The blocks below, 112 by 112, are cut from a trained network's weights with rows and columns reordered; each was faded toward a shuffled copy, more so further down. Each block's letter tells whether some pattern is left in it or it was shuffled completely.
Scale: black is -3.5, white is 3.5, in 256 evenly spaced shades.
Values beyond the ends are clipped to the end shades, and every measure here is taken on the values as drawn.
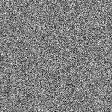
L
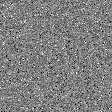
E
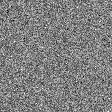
E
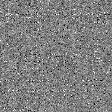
L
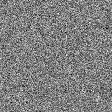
L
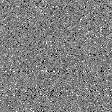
L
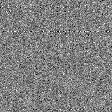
L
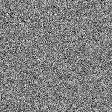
L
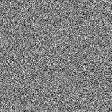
L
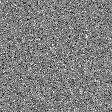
E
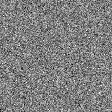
L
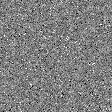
E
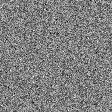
E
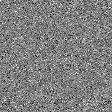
L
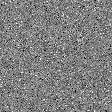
E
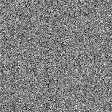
L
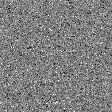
E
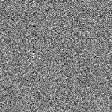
L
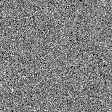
E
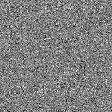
L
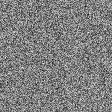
E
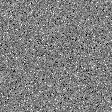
E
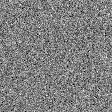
E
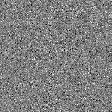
L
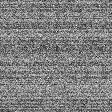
L
